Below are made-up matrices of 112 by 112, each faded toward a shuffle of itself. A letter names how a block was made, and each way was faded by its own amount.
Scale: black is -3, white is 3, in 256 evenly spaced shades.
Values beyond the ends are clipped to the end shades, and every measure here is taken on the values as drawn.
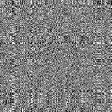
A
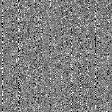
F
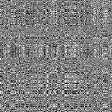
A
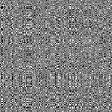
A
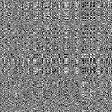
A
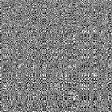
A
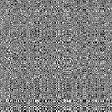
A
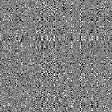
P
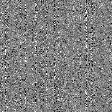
F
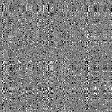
P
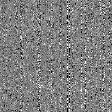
F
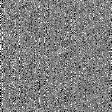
F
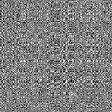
A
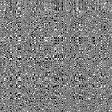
P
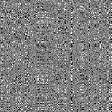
P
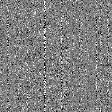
F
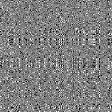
P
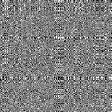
A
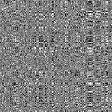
A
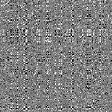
P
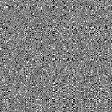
P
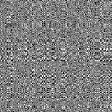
A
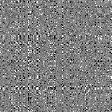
P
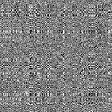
A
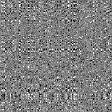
P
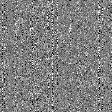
F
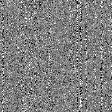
F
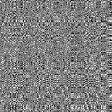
A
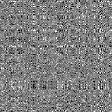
P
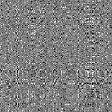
P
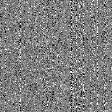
F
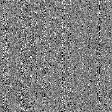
F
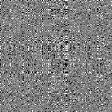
P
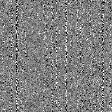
F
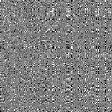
P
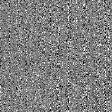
F
